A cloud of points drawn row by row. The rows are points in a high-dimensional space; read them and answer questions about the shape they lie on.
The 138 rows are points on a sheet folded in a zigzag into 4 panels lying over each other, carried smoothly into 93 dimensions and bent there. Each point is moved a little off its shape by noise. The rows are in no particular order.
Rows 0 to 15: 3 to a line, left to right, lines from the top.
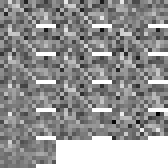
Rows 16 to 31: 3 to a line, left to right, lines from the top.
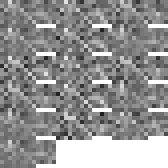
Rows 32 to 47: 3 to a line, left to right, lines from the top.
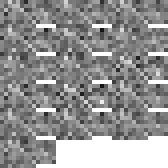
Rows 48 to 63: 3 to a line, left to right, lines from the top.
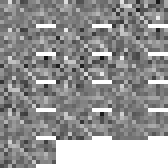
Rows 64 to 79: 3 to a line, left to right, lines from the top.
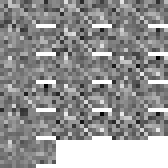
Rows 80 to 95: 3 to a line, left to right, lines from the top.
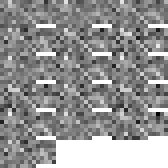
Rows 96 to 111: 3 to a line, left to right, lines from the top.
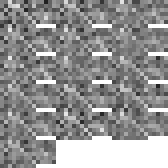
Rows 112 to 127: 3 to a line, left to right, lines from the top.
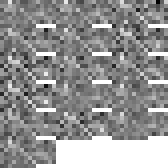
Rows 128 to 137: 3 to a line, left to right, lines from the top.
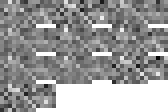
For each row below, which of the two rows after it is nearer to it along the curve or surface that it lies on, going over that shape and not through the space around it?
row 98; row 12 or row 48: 12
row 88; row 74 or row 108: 74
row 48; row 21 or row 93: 93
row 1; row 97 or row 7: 7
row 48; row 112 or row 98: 112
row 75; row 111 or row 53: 111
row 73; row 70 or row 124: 124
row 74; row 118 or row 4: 118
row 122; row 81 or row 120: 81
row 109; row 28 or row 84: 84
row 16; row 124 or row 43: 43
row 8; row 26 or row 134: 26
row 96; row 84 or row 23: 84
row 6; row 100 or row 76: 76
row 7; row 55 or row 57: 55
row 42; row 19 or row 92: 92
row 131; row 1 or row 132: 132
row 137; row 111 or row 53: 111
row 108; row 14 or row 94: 14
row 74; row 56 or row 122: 56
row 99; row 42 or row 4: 42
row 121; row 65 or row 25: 65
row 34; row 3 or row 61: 3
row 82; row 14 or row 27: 14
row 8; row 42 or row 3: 42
